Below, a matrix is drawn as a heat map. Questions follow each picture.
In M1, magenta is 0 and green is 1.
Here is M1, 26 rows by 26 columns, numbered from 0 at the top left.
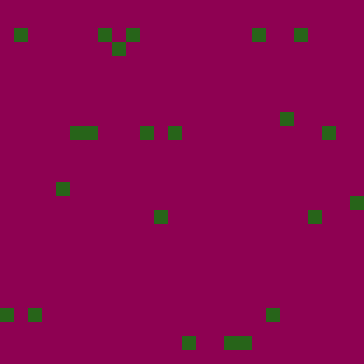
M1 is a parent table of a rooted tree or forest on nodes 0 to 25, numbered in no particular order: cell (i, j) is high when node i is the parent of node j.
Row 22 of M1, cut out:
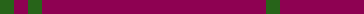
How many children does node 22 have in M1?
3
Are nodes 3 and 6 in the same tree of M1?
no
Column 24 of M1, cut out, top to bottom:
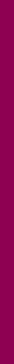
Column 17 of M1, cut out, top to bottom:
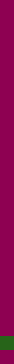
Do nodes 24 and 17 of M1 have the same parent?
no
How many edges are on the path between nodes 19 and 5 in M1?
4
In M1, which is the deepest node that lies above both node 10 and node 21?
2
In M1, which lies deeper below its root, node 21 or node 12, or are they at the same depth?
node 12
